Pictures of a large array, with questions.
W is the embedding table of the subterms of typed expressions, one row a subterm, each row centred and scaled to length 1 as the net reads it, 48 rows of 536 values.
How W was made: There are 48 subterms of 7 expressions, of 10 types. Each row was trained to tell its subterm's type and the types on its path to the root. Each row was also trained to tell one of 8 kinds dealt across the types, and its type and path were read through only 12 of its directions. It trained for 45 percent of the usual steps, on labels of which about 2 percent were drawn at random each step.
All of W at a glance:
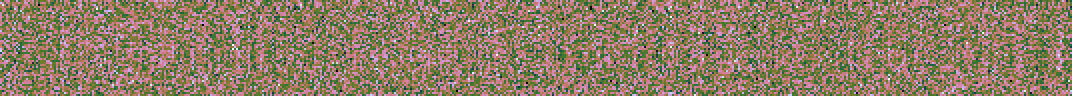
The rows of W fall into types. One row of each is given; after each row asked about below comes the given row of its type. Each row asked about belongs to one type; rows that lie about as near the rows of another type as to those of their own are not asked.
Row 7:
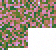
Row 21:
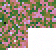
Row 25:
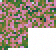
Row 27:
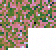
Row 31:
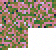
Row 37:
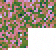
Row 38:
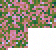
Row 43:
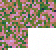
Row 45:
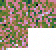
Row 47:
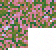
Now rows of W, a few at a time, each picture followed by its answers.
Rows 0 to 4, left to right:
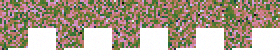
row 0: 25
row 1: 31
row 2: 25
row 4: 47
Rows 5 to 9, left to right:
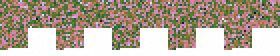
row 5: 38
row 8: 27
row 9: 45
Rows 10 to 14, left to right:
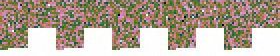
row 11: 21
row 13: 45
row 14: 43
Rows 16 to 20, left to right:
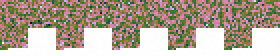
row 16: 31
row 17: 45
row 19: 47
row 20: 31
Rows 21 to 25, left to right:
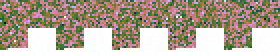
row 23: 27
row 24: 21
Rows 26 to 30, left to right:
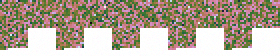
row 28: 25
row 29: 45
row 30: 25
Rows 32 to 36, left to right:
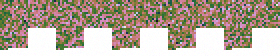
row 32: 47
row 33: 25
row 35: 47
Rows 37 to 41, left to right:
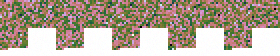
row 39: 21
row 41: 43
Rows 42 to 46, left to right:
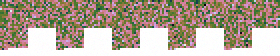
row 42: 45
